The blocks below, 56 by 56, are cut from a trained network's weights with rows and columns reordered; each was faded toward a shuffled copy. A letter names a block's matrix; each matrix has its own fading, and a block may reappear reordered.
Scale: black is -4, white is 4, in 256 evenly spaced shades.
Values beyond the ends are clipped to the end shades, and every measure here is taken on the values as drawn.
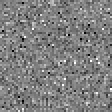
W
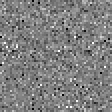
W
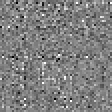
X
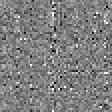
X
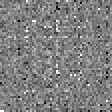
X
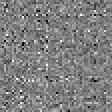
X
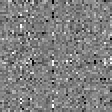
X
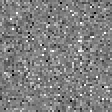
W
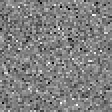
W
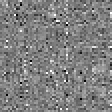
X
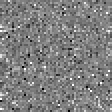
W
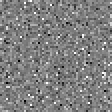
W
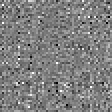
X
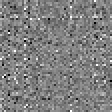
X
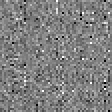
X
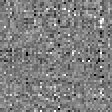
X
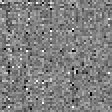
X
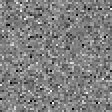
W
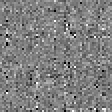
X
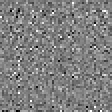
X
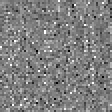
W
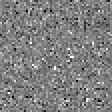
W
